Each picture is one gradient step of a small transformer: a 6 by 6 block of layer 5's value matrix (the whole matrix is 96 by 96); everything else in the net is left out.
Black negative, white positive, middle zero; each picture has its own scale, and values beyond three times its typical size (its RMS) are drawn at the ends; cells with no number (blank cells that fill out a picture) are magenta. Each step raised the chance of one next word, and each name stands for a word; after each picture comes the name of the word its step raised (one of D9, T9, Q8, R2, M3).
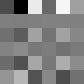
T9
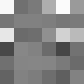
T9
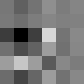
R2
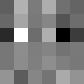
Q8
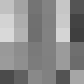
Q8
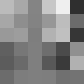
T9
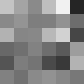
T9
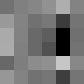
R2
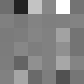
T9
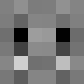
R2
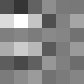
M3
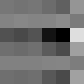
R2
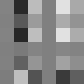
Q8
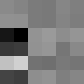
R2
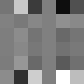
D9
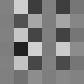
M3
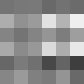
M3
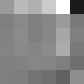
T9
